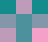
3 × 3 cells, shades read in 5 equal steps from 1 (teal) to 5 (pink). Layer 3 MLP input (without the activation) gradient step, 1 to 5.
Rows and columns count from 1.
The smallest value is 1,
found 2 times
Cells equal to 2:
2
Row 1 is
1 4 1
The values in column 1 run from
1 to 4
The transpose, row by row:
1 3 4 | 4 2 2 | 1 3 5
